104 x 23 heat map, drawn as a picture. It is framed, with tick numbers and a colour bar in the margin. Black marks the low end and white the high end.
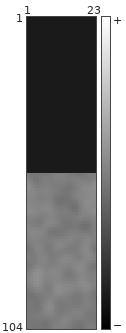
The table splits into 2 rows of 1 panel. Panel 1,1: very low, flat. Panel 2,1: middling, blotchy, faint in contrast.
